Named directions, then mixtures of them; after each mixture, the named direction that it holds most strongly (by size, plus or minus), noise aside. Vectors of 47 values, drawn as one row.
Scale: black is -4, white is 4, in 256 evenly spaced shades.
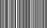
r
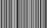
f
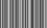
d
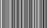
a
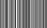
r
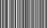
r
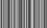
d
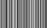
f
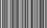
d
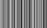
a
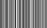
r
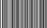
a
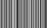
f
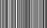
r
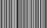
f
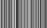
f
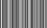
d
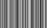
d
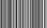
a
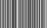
f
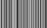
f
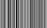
r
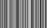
d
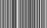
f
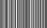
r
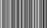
a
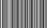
a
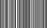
r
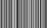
f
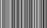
a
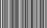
d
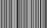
f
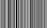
r
